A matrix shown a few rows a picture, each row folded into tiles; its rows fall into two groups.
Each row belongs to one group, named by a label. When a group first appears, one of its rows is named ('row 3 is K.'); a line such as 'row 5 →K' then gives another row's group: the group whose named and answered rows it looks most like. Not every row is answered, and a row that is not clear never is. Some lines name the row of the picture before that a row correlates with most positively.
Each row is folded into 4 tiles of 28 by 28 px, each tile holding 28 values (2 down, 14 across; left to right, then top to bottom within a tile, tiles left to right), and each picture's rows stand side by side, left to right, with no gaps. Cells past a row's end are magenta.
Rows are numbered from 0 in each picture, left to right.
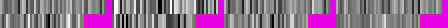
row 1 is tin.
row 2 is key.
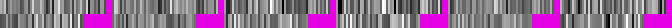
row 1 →tin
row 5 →key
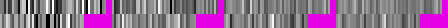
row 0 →key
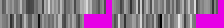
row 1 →key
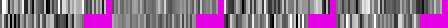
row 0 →tin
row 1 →key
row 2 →key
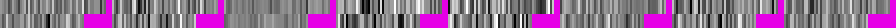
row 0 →key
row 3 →tin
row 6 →key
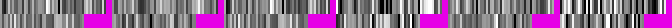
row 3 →key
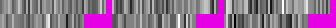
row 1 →key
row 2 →tin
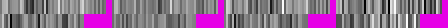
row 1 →tin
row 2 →tin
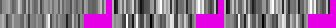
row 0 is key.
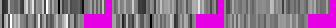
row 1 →tin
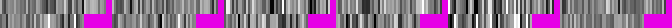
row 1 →key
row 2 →tin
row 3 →tin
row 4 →key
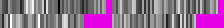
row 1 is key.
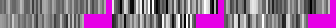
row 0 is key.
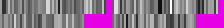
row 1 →tin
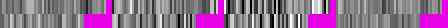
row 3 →tin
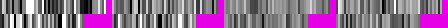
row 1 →key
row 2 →tin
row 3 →tin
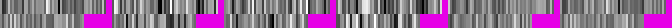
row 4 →key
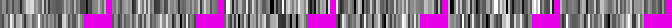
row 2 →tin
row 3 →key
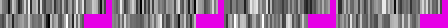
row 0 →key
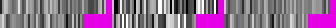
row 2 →key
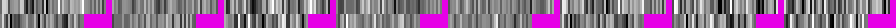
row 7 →key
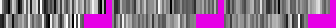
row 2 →key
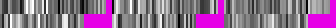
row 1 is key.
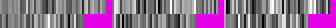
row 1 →tin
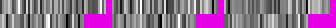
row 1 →key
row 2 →key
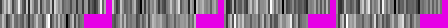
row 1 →key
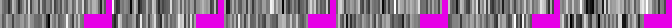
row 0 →key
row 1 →key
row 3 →tin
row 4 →key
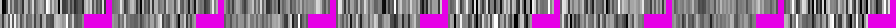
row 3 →tin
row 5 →tin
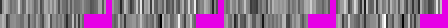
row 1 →key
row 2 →tin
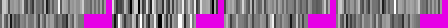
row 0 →tin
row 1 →key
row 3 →tin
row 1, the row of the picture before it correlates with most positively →1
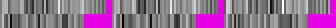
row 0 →tin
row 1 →tin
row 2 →tin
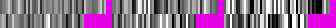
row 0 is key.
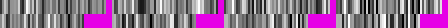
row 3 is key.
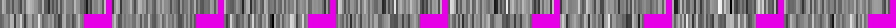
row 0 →tin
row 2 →key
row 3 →tin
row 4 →tin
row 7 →key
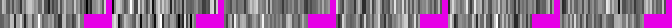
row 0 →tin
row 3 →key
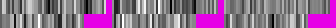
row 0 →tin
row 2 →key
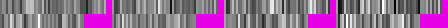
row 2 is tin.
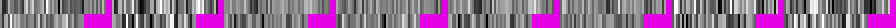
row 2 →tin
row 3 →key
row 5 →tin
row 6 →tin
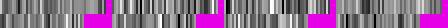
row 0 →key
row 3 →tin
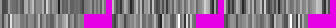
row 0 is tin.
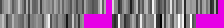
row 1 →key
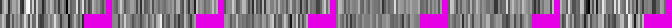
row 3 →tin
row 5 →key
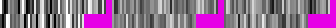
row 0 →key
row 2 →tin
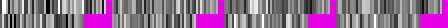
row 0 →tin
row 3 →tin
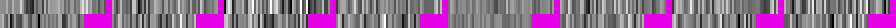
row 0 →tin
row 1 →key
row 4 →tin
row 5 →key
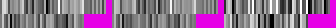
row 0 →tin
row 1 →tin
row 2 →key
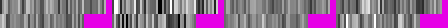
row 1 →tin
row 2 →tin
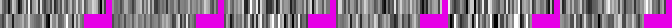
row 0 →key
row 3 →tin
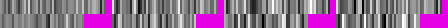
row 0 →key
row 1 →key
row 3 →key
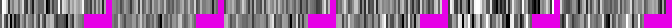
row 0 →tin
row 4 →tin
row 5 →key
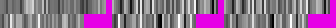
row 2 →key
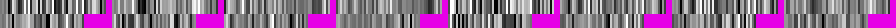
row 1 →tin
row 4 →tin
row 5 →key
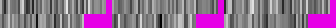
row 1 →key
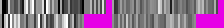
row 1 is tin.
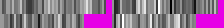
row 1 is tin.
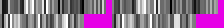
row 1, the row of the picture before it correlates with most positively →1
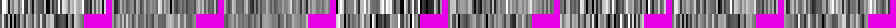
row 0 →tin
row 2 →key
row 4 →tin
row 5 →key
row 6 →tin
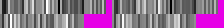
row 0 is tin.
